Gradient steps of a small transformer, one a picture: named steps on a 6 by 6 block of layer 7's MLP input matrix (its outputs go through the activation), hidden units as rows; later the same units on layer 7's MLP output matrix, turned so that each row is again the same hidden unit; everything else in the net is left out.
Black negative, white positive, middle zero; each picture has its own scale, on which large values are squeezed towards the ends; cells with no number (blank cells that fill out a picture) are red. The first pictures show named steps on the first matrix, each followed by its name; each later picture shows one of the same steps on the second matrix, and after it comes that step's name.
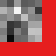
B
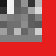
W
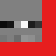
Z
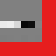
Z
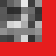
B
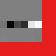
Z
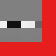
Z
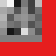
W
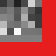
W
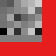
W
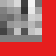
W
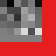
W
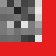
B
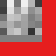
W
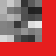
B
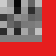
W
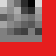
W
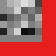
W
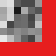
B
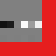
Z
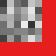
B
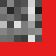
B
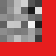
B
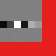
Z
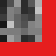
B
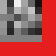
W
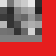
W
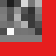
W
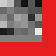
W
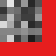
B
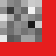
B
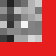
B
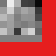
W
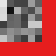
B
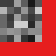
B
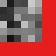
B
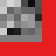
W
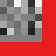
W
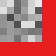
B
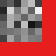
B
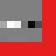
Z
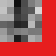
B
